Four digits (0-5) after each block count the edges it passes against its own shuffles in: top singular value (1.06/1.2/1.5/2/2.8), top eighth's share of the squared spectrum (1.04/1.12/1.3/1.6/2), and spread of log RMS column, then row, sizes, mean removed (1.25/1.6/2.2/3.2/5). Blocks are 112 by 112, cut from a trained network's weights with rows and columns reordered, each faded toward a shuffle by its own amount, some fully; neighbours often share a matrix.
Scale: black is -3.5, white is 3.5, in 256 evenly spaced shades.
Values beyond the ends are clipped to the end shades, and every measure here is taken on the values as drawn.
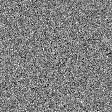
0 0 0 0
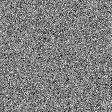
1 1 0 0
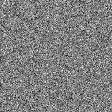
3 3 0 1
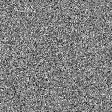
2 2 0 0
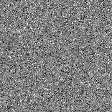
0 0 0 0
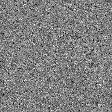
1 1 0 1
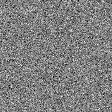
1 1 0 0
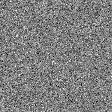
0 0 0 0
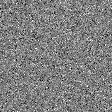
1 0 0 0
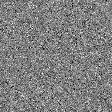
1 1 1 0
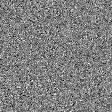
0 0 0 0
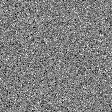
0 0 0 0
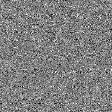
2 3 0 3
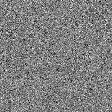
2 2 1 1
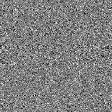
2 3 0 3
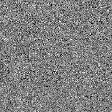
2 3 1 3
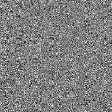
3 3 3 1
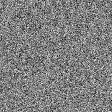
2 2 0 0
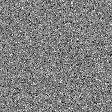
1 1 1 0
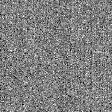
2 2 0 2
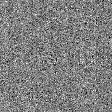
1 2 0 2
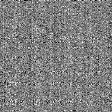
3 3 1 3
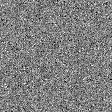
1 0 0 0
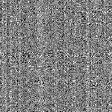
3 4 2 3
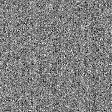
2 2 0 2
